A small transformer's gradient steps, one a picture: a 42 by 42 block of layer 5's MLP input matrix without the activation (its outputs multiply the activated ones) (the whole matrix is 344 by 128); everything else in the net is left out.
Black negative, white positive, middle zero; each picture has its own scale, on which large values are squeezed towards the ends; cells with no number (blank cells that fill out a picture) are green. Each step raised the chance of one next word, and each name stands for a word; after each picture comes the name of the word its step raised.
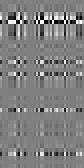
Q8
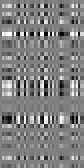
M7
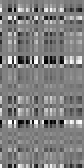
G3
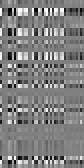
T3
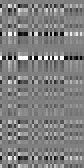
M7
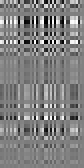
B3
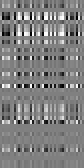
Q8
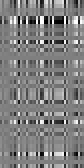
B3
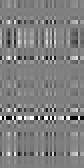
Q8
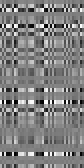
G3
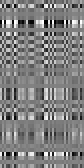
B3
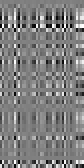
T3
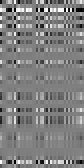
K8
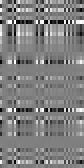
Q8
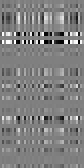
K8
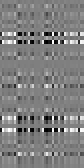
K8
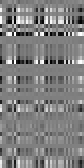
G3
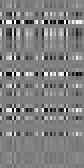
Q8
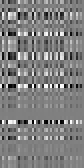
T3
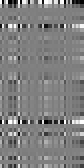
B3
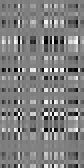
G3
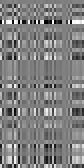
T3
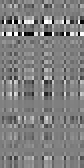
M7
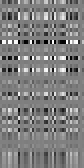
K8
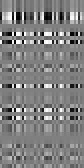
T3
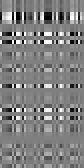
T3
